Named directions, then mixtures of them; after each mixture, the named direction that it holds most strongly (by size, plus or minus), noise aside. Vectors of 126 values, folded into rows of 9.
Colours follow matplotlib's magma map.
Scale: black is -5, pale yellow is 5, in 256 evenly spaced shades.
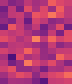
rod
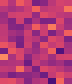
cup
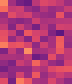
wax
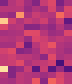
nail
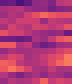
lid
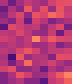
rod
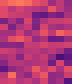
lid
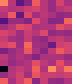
nail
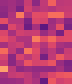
rod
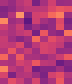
nail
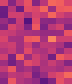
rod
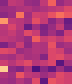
nail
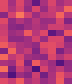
cup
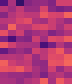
lid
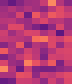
rod
